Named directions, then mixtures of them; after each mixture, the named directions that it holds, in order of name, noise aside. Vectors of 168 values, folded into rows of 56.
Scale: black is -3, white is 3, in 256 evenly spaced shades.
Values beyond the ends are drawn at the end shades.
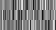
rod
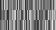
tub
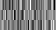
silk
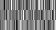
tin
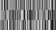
silk, tub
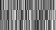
tub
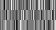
tin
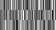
tin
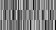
rod, tub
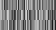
tub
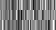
rod, silk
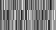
rod, tub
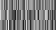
tub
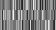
rod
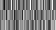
silk, tin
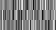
rod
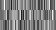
tin, tub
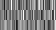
tin
